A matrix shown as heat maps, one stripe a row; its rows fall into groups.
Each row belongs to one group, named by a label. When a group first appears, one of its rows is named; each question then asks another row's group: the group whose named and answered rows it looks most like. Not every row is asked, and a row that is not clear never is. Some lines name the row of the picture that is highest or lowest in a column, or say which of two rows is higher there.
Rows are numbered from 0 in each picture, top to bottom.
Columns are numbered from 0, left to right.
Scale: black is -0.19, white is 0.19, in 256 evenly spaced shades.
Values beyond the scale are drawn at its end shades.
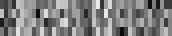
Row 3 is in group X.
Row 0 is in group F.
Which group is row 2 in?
F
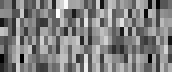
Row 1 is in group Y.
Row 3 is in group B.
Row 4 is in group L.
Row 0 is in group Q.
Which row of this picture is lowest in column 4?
1
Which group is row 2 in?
F
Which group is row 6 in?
F
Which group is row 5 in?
X
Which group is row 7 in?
F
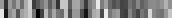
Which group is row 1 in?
X
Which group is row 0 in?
X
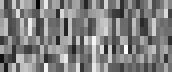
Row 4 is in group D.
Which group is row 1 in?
L
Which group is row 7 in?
X
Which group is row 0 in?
X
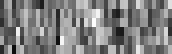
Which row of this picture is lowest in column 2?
3
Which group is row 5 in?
Q
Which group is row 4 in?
L
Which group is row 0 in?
Q
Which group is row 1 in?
D
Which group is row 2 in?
D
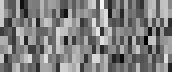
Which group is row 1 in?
B
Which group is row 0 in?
B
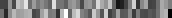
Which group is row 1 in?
X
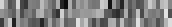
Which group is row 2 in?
Q
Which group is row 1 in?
L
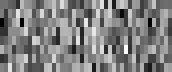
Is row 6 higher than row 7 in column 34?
No
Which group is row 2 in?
F
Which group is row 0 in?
Y
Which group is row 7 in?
Q
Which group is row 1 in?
X
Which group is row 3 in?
D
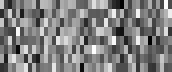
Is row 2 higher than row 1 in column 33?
No
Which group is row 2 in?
X
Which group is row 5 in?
D
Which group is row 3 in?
L
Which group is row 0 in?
L
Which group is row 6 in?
X
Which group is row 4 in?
Q
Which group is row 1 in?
Q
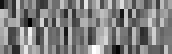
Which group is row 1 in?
B
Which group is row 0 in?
F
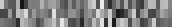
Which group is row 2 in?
Y
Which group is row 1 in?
D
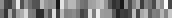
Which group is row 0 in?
L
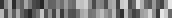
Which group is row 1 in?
B
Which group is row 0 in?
Q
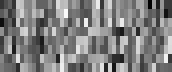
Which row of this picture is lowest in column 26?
7
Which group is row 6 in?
L
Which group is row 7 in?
Y
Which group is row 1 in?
F
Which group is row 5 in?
Q
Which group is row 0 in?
F
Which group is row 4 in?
Q
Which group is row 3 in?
D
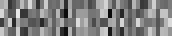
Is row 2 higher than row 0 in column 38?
No
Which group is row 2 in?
Q
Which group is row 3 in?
B
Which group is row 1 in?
B
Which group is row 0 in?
Y
